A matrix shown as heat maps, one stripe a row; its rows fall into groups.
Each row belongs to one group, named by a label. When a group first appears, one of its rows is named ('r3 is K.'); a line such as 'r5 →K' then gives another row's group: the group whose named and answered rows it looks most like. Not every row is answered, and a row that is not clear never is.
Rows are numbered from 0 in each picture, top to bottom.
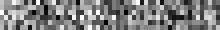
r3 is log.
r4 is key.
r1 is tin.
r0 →log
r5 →tin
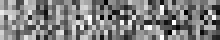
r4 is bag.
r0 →key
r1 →tin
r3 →tin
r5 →log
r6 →tin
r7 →tin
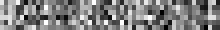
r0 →log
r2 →key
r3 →log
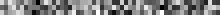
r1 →log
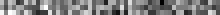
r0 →key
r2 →key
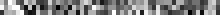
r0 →key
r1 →log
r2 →log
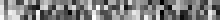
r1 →tin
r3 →log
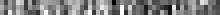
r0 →bag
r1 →bag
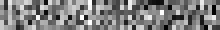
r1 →bag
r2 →tin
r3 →log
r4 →tin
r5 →key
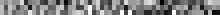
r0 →log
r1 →tin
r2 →bag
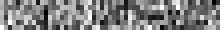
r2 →bag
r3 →bag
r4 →key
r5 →log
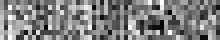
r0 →tin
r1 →bag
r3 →key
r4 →bag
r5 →bag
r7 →key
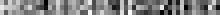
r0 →bag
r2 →bag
